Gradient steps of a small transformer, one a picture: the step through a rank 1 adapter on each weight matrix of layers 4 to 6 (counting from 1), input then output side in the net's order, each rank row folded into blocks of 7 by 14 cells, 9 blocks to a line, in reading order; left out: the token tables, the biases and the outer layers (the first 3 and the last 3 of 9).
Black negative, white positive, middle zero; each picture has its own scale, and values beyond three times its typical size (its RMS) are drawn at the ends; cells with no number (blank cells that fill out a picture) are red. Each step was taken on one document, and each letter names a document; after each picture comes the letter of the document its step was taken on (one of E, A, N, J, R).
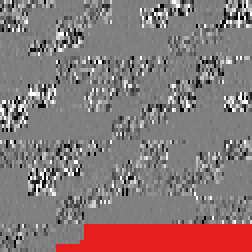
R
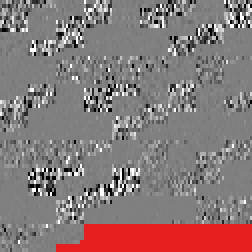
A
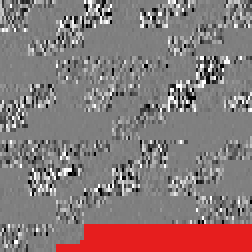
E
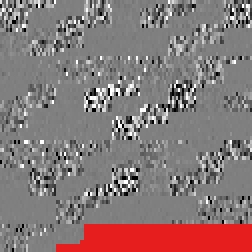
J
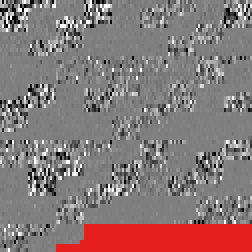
E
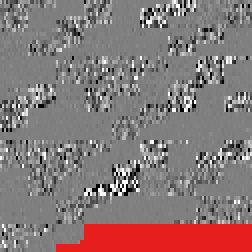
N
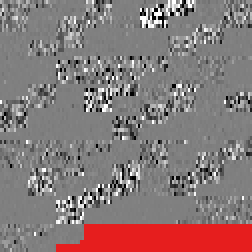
A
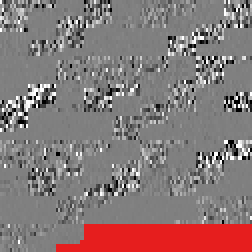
A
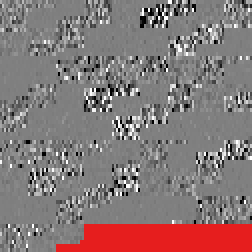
J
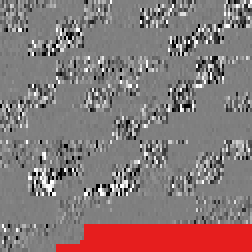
R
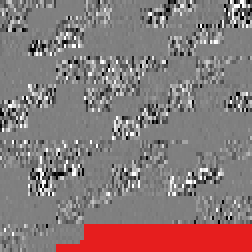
R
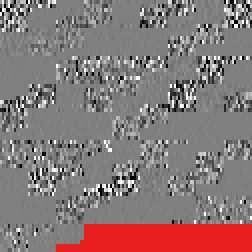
J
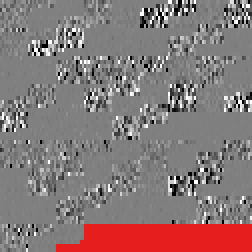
J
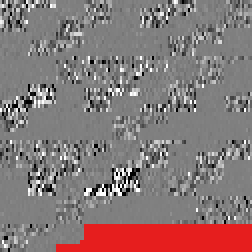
N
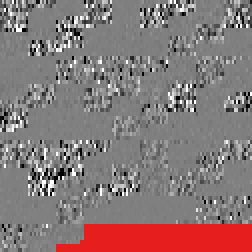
R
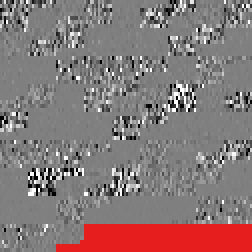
A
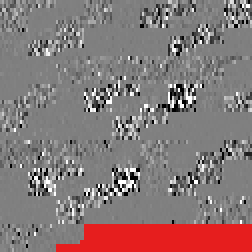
J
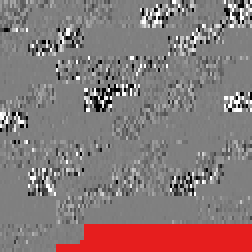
A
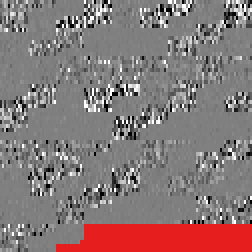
E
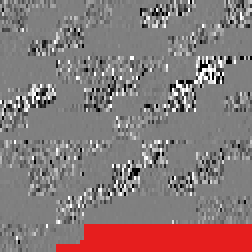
A
